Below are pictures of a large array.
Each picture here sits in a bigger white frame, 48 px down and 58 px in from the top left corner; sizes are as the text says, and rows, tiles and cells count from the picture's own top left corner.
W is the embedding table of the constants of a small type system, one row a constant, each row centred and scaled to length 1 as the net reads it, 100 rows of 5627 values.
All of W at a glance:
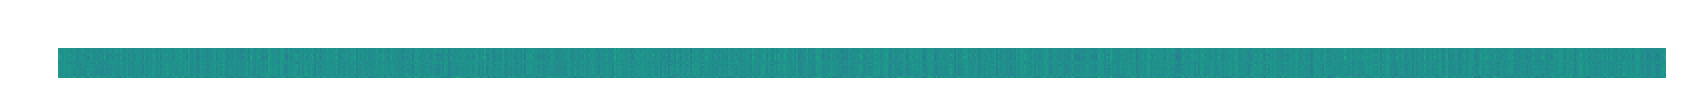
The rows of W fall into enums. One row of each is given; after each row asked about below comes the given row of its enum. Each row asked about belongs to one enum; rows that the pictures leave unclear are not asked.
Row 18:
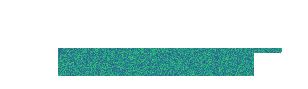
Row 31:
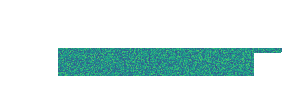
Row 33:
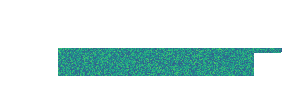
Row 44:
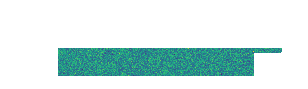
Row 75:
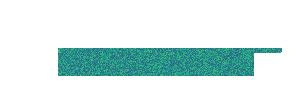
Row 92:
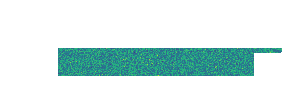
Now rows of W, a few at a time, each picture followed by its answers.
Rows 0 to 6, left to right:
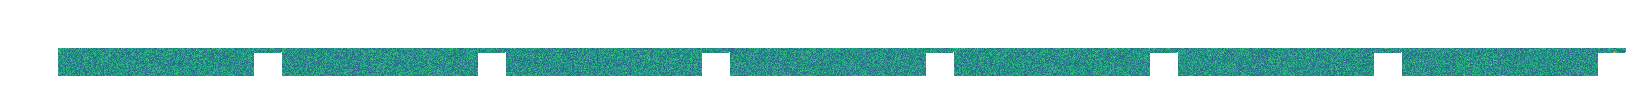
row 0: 33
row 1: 75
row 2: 31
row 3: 18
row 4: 33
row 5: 44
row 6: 92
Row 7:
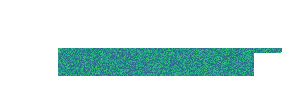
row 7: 75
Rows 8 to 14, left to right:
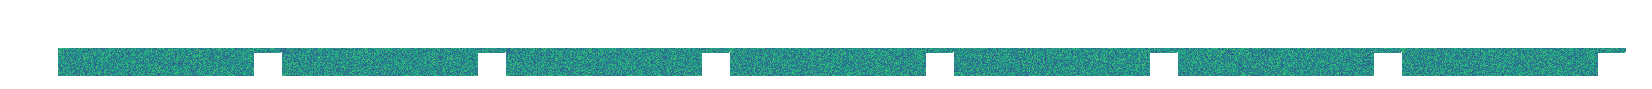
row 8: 33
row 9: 18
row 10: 18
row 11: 75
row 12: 31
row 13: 44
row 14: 75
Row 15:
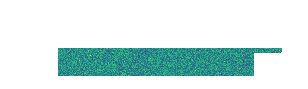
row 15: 44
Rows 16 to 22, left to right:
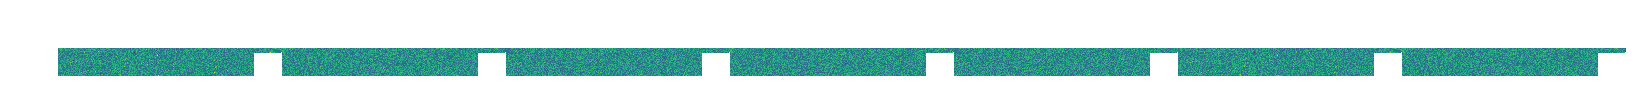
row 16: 92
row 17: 33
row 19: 75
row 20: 18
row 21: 92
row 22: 33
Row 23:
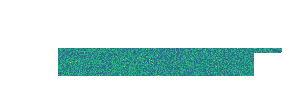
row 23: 92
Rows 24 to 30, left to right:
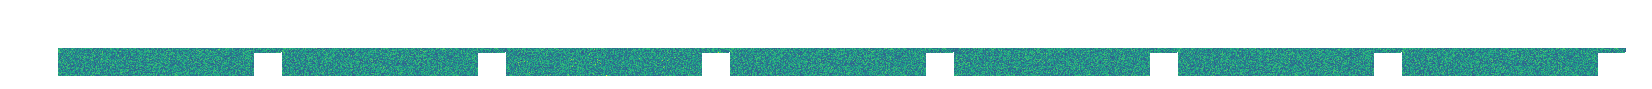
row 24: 75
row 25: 33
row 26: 92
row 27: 33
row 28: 18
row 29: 75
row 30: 33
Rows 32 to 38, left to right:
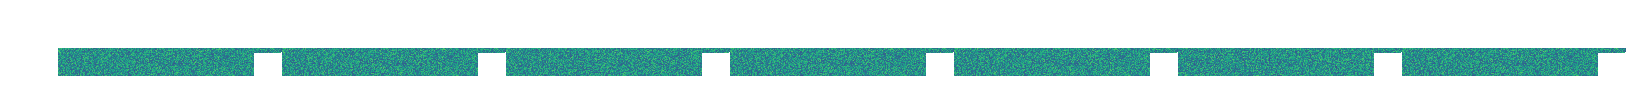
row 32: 33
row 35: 33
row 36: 33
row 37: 31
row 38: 33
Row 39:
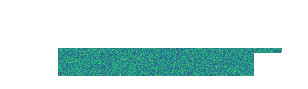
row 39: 92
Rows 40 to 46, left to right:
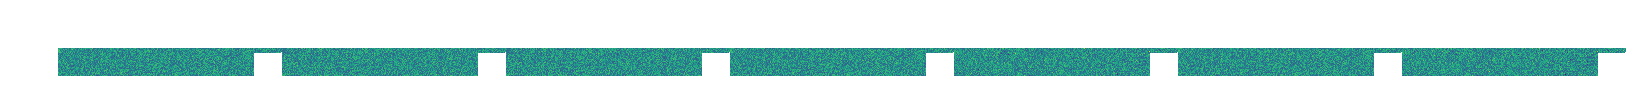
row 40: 75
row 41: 18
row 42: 18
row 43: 75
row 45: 75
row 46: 44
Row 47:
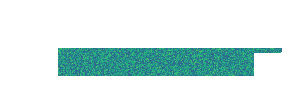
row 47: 33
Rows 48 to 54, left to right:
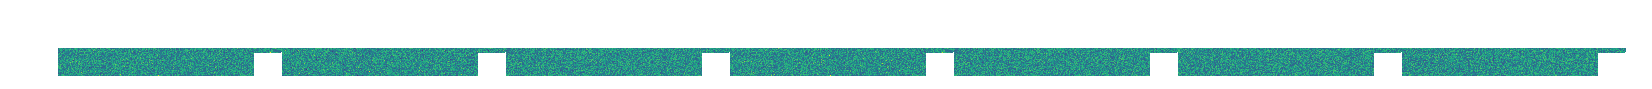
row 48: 92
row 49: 44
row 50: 18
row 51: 92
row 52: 18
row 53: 75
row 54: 31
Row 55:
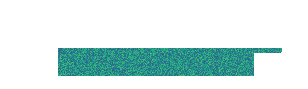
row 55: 18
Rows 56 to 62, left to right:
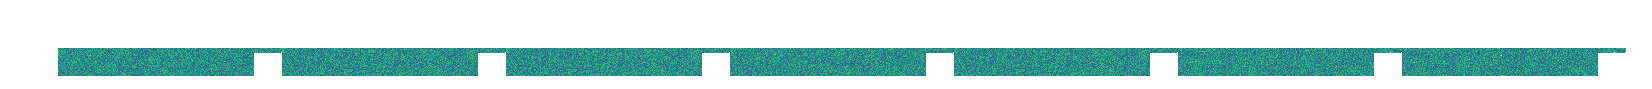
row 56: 44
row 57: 75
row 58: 75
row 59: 33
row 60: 75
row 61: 92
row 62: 92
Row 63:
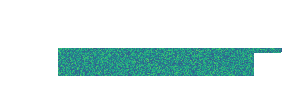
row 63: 33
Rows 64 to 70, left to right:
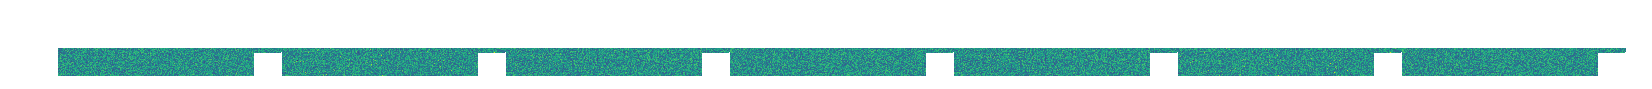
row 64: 18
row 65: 92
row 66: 31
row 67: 75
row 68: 31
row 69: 92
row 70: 75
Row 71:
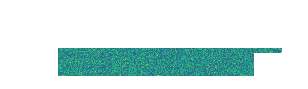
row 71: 92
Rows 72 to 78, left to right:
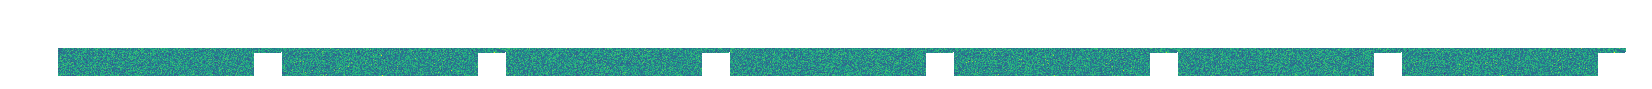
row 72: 18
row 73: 92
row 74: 33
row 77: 75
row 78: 92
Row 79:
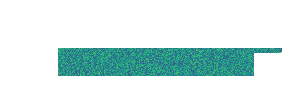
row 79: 33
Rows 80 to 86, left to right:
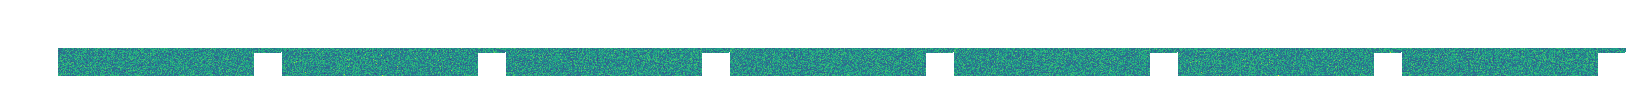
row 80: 18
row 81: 92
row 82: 31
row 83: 75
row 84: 75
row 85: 92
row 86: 31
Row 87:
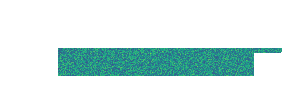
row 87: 18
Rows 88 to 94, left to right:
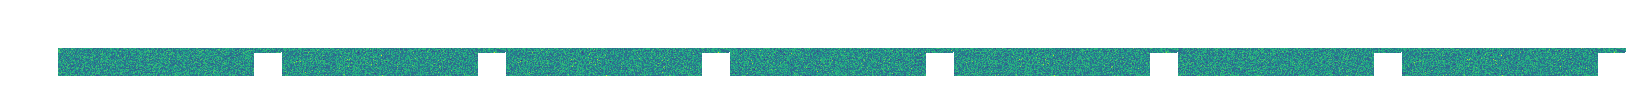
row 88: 75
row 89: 92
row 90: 92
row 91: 44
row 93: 18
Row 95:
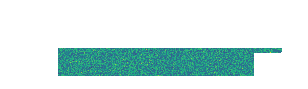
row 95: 92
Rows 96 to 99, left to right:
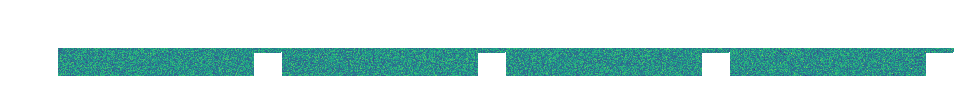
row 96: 18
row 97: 31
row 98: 33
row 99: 44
